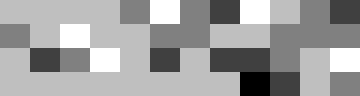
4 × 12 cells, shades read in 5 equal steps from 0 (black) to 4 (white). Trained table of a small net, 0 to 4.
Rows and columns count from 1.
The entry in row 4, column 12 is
2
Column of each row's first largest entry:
6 3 4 1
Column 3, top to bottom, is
3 4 2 3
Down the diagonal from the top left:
3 3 2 3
